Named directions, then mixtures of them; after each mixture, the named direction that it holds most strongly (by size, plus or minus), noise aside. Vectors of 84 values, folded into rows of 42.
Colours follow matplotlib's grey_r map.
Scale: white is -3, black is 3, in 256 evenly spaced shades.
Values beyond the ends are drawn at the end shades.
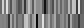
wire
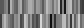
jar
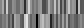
wire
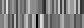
wire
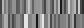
wire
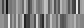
wire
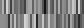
wire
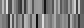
wire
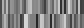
jar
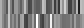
jar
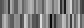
jar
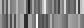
wire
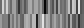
wire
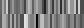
wire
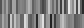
wire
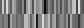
wire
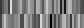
jar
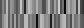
jar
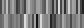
jar
